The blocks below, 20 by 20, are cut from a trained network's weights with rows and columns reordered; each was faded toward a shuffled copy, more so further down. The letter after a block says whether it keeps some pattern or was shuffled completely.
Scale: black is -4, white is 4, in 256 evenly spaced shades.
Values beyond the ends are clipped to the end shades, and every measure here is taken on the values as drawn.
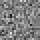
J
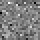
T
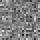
J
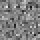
J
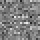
J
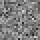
T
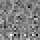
J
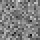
T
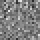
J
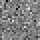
T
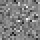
T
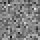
T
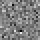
T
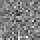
J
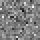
T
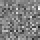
J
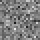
T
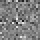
J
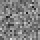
T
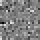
J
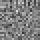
J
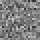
J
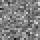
T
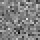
T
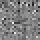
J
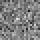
T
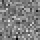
T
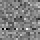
J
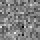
J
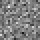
T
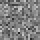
J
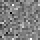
T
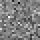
T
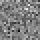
T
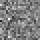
J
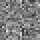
J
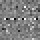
J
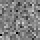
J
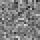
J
